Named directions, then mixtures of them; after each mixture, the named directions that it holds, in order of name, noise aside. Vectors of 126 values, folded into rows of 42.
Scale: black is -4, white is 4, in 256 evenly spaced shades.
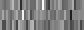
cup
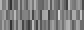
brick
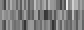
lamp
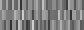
brick, cup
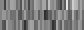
lamp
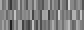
brick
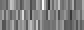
brick, cup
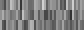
cup, lamp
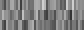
cup, lamp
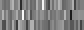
cup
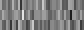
brick, cup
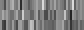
cup, lamp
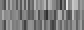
lamp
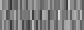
brick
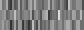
brick
